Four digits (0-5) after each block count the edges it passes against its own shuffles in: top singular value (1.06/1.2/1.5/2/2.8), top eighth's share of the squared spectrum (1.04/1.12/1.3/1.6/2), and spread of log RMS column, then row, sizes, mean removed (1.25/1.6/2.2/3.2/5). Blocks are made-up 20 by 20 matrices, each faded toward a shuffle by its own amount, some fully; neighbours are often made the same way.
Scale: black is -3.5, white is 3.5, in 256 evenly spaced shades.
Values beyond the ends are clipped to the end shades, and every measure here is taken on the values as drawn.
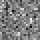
0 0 0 0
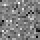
0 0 0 0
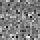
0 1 0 1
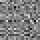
3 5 1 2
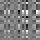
4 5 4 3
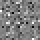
3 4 1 1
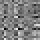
4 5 2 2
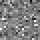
2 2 0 0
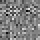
3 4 0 2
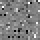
1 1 0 0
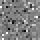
0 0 0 0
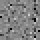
2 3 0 0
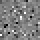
0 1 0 1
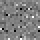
0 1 0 1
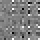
3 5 2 1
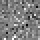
0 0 0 0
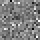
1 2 1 0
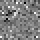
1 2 0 1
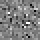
1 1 0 1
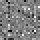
2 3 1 1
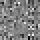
3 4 1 1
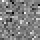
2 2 0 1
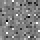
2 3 1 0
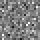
0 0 0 0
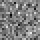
2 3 1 0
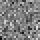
0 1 0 1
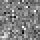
1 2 0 1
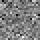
1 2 0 1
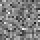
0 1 0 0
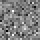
0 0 0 0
